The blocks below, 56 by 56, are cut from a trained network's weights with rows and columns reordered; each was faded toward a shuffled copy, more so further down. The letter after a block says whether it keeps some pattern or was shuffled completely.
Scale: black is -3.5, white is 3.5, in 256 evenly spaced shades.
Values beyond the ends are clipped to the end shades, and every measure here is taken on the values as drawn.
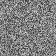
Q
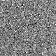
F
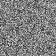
F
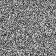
Q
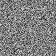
F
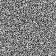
Q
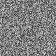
Q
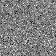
F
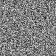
Q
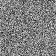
Q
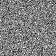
Q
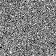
F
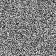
Q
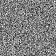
F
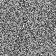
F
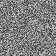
Q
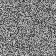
Q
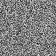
Q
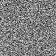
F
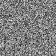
F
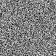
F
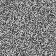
Q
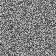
Q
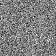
Q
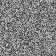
F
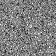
Q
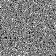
F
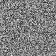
F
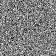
F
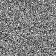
Q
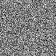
F
